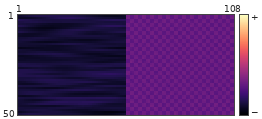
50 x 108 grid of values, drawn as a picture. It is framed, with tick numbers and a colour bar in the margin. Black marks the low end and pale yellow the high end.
The table splits into one row of 2 panels. Panel 1,1: very low, streaked across, faint in contrast. Panel 1,2: low, checkered, faint in contrast.
